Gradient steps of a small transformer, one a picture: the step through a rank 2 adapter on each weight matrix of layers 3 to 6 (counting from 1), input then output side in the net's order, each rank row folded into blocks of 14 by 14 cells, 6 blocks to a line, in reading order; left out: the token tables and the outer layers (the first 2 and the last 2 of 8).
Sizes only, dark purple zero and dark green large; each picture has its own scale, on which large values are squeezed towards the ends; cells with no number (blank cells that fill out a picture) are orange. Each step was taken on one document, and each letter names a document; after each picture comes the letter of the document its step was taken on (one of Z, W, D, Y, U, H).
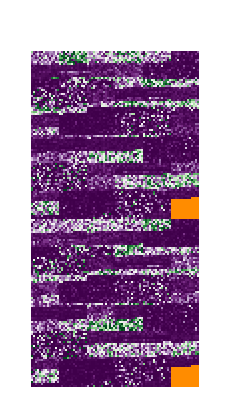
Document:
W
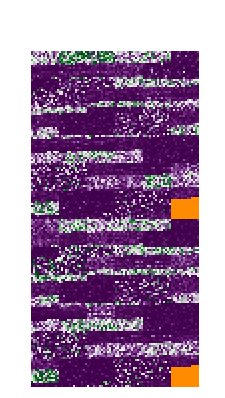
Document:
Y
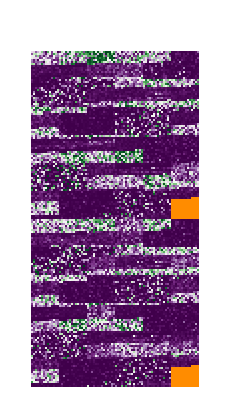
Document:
Y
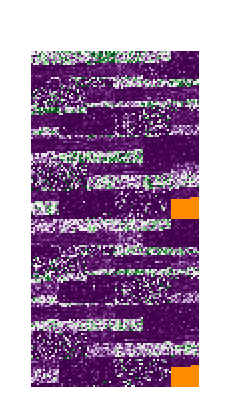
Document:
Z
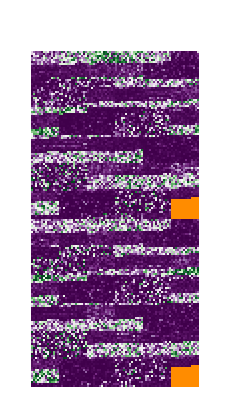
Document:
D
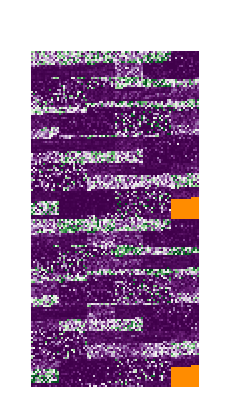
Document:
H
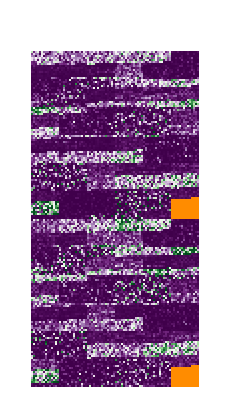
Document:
H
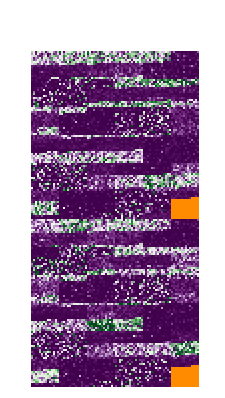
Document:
W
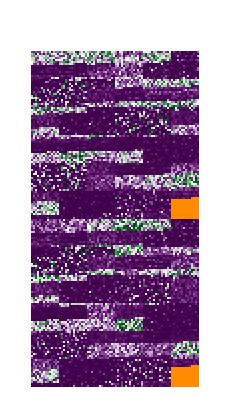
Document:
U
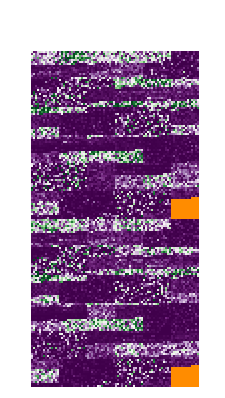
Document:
U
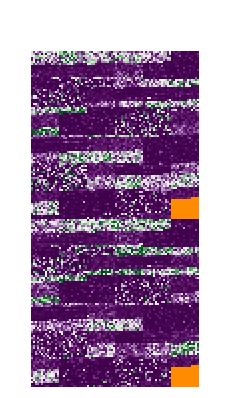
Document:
Z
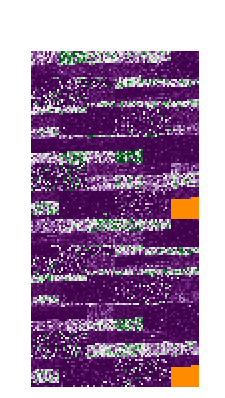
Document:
Z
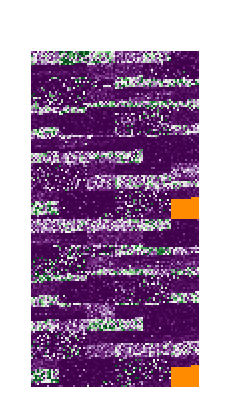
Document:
Y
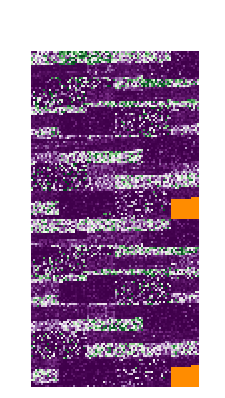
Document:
W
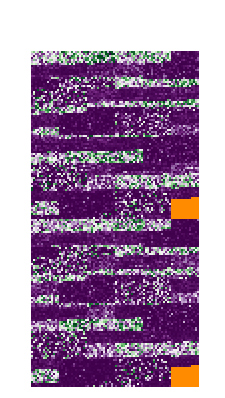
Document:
W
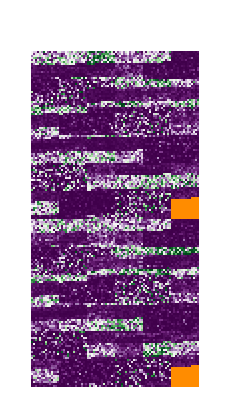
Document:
H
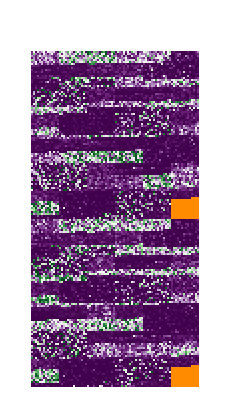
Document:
Y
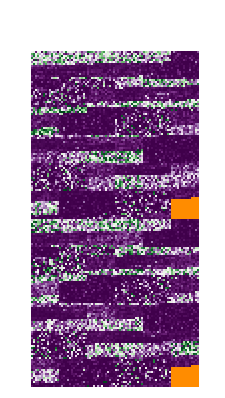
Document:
Z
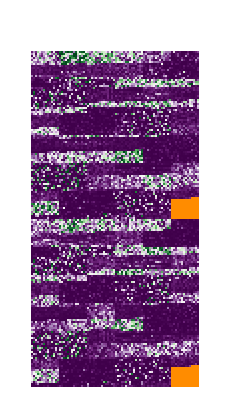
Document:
Y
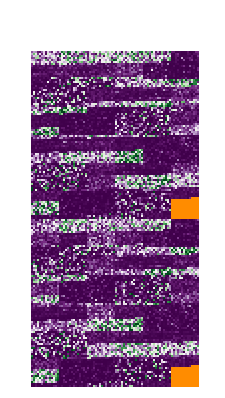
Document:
D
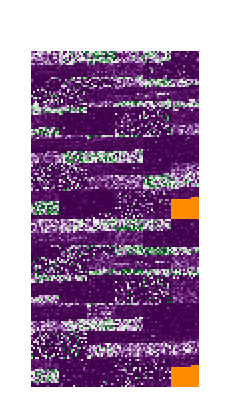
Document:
Y
